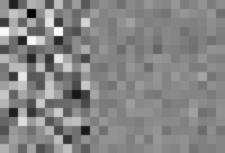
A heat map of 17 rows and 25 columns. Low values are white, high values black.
Seam: vertical, 40% of the way across, the right part calmer. Histogram: heavy tails on both sides. Slope: none. Mirror symmetry: none. Stripes: none. Roughest part: top left.
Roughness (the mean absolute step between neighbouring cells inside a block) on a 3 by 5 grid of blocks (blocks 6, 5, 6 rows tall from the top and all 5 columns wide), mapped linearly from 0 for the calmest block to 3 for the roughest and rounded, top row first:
32000 / 22000 / 22000
